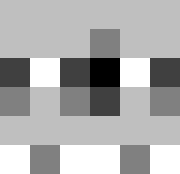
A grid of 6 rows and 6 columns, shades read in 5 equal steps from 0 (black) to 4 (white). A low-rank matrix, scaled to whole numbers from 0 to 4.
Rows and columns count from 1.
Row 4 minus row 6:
-2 1 -2 -3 1 -2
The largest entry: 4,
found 6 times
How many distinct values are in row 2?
2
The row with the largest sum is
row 6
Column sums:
16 18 16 13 18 16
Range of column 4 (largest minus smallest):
4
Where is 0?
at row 3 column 4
